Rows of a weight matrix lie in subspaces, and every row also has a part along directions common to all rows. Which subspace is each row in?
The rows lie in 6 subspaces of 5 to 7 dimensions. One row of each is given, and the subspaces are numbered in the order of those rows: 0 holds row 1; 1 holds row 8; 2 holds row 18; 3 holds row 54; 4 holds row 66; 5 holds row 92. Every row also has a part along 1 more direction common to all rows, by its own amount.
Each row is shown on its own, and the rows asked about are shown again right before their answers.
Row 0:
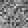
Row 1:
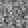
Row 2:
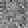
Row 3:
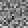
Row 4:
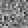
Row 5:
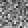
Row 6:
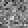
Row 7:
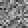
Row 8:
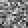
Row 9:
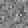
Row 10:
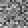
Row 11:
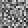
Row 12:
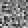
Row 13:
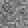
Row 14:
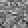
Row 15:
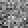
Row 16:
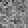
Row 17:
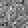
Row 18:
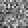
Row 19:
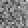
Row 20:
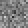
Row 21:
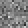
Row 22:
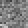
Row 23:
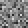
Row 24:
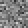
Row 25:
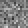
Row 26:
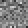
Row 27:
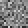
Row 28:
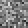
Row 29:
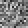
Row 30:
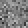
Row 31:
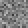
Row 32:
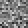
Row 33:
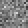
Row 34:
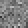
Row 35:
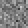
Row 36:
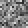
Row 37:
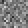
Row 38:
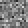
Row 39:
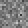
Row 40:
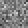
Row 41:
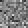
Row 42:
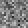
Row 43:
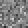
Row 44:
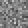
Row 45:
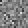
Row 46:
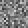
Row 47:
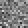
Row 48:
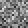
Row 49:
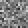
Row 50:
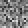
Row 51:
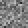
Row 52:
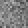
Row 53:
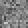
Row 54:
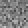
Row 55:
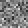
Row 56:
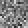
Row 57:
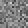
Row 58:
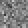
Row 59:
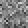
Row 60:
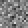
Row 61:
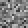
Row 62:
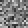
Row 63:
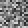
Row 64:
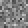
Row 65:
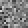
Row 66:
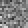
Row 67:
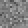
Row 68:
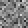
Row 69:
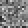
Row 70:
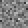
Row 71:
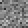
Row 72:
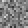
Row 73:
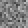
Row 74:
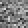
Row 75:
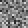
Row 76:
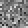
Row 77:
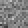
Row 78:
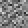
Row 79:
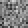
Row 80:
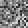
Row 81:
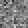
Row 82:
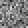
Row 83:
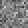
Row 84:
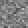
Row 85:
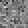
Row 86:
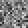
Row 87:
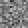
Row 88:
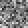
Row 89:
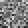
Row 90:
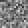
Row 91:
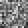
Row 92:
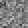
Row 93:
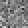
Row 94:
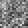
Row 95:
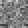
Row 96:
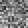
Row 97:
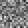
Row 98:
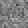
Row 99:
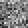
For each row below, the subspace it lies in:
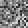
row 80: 0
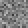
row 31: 0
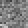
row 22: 4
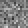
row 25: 4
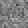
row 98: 2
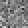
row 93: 1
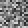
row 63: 5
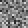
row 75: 3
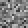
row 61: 5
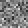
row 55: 4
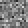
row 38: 5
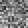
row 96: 5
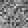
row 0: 1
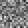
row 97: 2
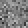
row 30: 0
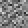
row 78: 3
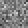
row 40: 4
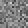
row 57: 0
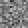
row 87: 1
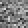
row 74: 5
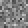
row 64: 0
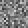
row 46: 3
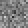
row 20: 2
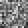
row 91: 1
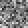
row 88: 4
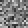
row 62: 3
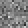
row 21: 0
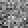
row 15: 0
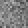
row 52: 1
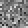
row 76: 2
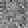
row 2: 5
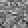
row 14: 1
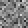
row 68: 2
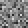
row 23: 2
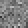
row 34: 5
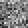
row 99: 0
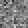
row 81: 3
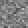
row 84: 1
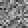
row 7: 5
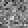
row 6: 3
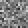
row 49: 4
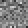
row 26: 5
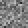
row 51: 5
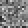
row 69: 1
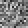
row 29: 2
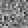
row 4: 2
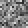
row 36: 2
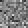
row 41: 3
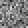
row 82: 2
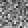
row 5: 3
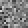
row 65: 0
